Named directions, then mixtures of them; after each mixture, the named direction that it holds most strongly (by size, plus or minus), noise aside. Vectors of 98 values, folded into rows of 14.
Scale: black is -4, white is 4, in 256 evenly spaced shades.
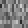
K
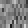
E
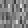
K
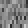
E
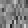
E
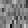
E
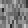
E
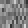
E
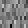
E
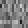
K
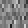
E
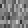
K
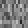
K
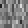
K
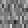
K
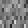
E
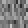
K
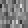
K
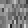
E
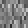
K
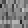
K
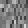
E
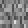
K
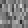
K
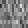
K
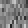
E
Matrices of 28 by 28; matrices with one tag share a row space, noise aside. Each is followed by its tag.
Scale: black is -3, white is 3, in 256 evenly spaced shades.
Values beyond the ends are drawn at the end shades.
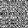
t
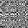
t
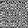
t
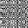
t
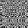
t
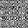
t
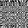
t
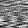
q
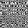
t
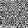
t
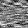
q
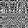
t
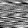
q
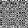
t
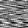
q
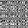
t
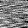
q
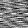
q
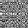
t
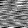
q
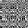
t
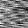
q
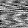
q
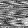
q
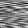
q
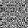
t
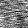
q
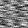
q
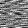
q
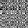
t
